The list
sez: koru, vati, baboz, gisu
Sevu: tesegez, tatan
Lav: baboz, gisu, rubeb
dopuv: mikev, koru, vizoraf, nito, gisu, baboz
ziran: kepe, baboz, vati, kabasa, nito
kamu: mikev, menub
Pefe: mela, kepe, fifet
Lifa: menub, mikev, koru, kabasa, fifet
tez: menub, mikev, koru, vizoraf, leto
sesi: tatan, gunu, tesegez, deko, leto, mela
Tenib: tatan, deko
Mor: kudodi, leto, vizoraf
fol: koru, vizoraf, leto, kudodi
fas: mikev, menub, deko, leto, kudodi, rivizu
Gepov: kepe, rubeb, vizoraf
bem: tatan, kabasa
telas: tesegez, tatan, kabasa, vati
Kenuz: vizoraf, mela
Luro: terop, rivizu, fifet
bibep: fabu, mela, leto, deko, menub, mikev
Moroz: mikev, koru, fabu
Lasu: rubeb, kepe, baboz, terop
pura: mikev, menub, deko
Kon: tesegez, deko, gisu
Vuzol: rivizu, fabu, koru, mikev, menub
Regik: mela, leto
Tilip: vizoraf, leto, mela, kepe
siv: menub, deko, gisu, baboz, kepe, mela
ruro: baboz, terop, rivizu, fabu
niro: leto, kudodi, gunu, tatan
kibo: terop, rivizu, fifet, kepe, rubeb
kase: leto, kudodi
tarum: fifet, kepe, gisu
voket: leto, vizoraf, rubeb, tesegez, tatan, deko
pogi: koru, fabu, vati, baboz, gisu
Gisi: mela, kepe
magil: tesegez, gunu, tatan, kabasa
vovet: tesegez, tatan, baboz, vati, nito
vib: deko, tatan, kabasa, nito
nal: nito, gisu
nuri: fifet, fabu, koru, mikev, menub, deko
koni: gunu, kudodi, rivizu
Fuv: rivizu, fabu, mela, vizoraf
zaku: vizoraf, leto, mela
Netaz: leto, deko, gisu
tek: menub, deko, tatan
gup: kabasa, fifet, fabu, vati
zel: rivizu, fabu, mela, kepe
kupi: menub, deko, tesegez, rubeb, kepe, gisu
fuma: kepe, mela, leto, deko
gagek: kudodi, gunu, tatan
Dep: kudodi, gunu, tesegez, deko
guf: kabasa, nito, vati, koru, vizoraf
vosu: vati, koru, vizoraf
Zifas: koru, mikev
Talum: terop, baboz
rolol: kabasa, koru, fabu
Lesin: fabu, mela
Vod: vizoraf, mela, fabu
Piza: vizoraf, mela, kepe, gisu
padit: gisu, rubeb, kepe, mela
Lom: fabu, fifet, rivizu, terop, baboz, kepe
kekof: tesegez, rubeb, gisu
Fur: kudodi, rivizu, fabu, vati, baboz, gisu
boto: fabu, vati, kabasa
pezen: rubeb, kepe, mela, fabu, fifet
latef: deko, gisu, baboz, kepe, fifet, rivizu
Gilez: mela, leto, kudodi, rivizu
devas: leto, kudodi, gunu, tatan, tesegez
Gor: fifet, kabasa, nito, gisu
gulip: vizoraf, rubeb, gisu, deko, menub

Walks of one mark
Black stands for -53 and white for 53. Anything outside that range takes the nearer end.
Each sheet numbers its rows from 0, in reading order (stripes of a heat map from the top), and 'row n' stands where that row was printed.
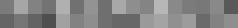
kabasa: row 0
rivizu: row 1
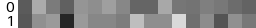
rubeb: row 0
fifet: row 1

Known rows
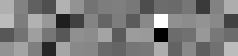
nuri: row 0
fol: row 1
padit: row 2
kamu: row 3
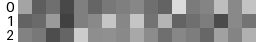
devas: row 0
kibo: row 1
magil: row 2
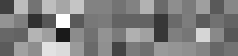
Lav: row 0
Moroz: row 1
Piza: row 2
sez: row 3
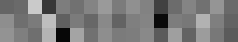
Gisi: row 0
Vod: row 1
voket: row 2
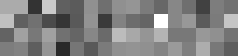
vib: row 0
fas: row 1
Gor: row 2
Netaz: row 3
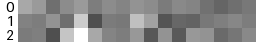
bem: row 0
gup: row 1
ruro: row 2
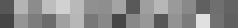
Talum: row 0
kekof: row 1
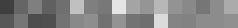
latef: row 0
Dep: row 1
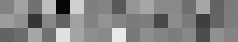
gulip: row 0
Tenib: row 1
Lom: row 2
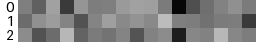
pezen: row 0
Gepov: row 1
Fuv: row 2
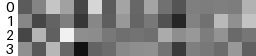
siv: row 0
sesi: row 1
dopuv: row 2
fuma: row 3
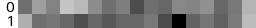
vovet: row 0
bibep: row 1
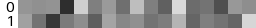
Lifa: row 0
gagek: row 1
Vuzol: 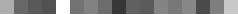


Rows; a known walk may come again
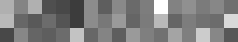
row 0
kase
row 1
niro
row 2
Kon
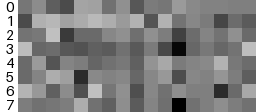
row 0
Sevu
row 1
Lasu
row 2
Gisi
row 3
bibep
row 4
nal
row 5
Kenuz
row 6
tek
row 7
Lesin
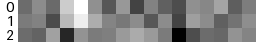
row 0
pogi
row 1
ruro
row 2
pezen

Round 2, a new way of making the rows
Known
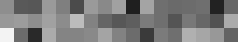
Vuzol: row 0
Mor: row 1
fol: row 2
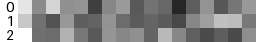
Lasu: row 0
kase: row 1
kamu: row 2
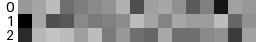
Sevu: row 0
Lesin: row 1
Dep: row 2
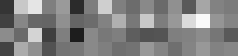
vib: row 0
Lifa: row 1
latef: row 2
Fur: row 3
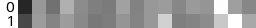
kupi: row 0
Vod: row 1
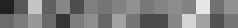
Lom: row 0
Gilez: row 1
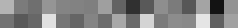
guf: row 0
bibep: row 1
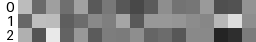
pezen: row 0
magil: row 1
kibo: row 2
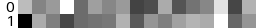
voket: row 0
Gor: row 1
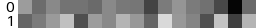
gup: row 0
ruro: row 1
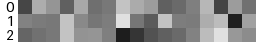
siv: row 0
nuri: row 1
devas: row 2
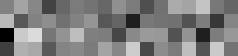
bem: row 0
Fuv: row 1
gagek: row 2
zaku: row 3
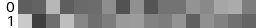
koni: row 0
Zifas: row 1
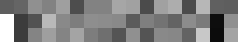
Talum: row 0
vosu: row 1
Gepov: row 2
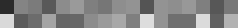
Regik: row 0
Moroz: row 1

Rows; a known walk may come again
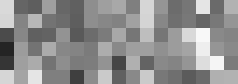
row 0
Moroz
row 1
telas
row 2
Lifa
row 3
kupi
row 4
Piza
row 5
vovet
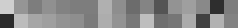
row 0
Tenib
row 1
tek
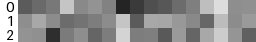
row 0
devas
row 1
Kon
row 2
pogi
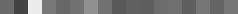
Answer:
zel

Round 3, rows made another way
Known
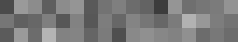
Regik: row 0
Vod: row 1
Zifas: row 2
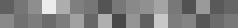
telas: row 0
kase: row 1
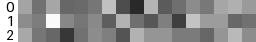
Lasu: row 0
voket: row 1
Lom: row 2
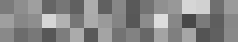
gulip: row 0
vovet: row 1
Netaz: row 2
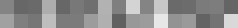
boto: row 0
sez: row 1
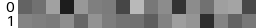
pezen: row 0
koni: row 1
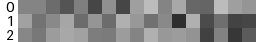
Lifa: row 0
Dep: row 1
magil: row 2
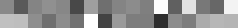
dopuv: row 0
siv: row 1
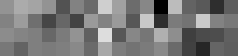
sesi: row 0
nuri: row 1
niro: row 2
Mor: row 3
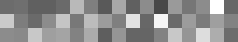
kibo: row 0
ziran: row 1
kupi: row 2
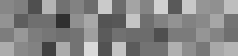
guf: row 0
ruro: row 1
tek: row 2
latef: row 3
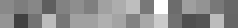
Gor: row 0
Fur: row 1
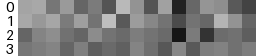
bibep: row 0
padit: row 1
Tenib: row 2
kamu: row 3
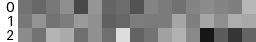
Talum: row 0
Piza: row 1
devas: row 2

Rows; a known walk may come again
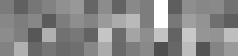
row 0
nal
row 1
Gor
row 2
guf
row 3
zaku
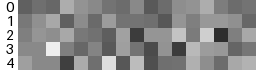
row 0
Kon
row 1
Gepov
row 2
fol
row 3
voket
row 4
latef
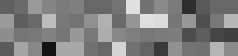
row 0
bem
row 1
pogi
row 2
gagek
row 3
Pefe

